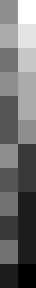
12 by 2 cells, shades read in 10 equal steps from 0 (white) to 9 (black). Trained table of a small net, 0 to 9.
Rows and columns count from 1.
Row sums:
4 4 7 7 9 10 11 13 13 15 13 17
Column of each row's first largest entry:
1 1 1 1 1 1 2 2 2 2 2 2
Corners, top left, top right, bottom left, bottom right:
4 0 8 9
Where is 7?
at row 7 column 2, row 8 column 2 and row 10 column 1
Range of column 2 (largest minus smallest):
9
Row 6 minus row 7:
2 -3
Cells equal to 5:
3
